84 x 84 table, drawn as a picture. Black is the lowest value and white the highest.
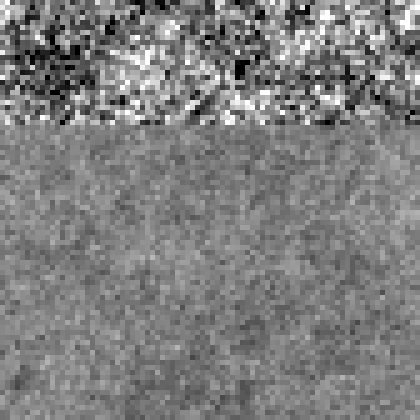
Average level on the scale: 50%. Stripes: none. Slope: none. Histogram: heavy tails on both sides. Seam: horizontal, 30% of the way down, the bottom part calmer.
